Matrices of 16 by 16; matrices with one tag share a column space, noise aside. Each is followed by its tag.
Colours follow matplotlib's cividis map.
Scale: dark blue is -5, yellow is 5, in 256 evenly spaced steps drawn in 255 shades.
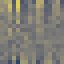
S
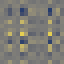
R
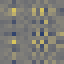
R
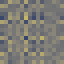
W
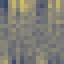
S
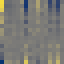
S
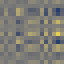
R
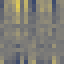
S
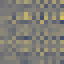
W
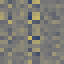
W
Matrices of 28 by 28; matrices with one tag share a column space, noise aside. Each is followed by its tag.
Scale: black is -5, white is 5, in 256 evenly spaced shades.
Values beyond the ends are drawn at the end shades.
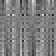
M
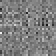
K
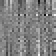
M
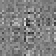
K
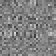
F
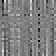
M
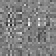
K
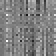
M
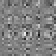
F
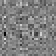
F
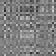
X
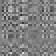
X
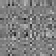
F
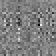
K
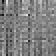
M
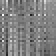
M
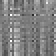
M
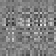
K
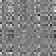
X
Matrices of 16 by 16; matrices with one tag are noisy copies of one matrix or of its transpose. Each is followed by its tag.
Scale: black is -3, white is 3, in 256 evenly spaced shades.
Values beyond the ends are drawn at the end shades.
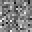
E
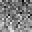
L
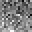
L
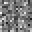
E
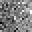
L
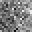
L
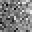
L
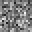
E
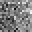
L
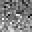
L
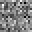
E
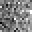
L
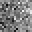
L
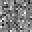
E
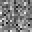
E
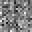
E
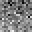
L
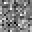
E
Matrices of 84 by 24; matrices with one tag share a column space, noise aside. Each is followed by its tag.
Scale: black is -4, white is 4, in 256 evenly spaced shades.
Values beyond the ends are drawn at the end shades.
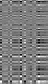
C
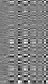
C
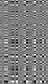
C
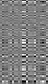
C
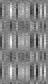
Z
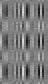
Z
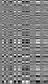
C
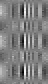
Z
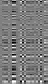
C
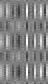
Z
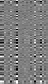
C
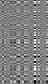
C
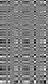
C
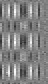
Z
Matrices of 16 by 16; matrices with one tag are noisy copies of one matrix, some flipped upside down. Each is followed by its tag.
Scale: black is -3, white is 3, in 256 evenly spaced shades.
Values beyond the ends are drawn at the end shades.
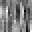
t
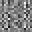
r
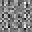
r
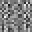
r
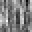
t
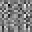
r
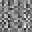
r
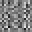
r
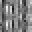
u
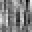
t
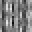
u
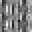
u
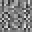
r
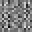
r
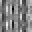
u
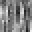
t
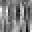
t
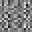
r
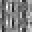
u
